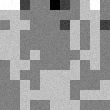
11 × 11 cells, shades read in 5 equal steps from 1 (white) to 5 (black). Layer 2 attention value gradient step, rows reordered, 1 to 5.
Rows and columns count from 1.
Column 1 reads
1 2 3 2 2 2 3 3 3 3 3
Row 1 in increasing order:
1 1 1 2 3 3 3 3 4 4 5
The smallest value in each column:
1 1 2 2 2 2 2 2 2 1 2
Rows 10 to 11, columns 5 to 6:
2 2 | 3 2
